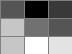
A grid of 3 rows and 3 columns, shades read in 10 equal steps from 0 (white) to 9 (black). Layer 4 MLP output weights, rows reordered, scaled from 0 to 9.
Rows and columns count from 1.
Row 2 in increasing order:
2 5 6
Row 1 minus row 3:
4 9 6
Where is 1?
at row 3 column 3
